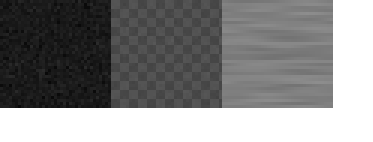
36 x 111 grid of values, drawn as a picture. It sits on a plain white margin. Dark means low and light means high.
It is made of 1 by 3 panels. Panel 1,1: very low, fine-grained, faint in contrast. Panel 1,2: low, checkered, faint in contrast. Panel 1,3: middling, streaked across, faint in contrast.
